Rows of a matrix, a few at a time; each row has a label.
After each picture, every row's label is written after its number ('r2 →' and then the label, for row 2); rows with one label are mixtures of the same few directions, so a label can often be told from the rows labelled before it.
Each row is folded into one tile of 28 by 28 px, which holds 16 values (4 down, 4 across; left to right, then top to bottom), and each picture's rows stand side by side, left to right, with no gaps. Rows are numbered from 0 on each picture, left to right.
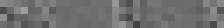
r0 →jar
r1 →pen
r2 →jar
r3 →pen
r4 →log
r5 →log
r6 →jar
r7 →pen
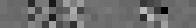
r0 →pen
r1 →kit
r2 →pen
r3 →jar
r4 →pen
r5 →jar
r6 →kit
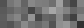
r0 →log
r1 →jar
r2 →log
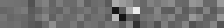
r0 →jar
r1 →log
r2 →kit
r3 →kit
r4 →jar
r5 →pen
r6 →kit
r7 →kit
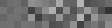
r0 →kit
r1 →jar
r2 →kit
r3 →jar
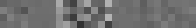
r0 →jar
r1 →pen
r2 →log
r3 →kit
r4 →kit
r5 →log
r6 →jar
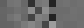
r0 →log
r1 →kit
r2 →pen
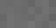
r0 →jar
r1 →kit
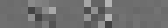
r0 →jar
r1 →jar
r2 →jar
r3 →kit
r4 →jar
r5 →pen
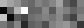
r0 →jar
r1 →pen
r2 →log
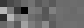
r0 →jar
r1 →pen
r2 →pen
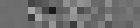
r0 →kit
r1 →jar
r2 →pen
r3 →kit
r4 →pen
